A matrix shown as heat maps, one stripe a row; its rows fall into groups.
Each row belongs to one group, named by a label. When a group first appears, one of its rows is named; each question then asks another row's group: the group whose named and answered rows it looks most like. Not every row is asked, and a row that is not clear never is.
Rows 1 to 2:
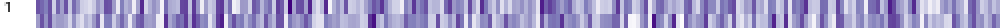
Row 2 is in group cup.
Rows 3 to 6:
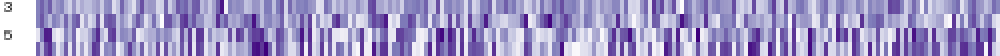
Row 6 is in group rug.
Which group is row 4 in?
cup
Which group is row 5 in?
rug
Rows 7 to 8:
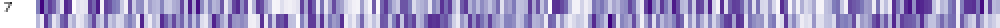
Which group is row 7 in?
rug
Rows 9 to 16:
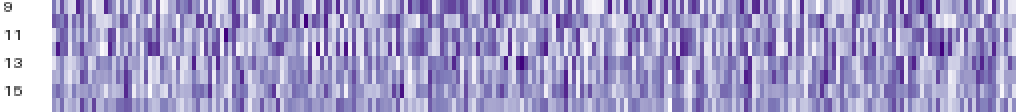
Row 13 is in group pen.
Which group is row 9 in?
rug
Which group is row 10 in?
cup
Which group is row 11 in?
rug
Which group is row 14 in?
pen
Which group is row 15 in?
cup
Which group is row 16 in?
pen
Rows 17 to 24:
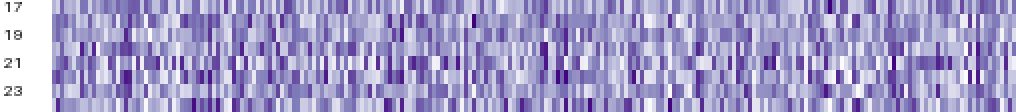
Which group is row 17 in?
pen
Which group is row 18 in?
cup
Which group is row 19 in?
cup
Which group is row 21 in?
rug
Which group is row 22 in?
cup
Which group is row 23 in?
pen
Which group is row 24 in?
cup
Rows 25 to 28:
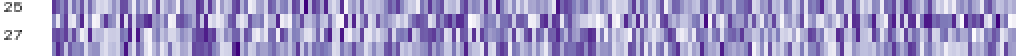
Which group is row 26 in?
rug
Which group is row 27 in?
cup
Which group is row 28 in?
cup
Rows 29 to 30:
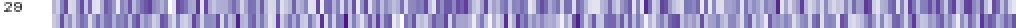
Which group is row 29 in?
rug
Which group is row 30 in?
pen
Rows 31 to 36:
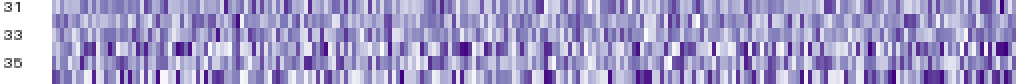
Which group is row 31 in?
pen
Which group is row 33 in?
pen
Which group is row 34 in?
rug
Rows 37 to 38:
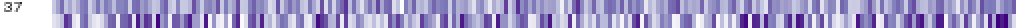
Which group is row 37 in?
pen
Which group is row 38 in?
rug
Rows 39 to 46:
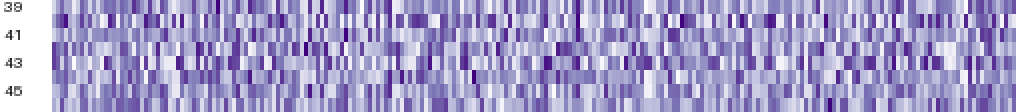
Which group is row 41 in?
pen
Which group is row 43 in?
rug
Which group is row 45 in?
pen
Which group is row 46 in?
pen
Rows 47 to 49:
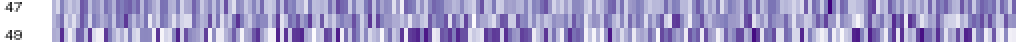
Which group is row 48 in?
pen
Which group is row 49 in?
rug
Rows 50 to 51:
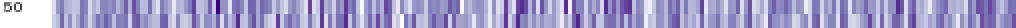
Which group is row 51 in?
pen
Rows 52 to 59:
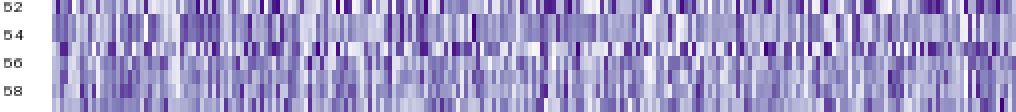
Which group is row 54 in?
cup
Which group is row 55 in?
rug
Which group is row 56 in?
pen
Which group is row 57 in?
pen
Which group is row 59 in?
pen
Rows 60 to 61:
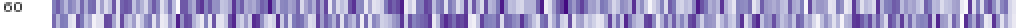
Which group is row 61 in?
rug
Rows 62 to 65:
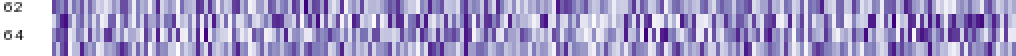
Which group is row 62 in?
cup
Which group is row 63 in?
rug
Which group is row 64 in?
rug
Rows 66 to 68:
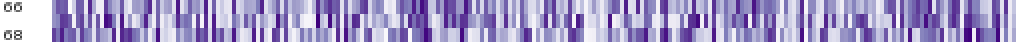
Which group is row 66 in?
rug
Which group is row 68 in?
rug
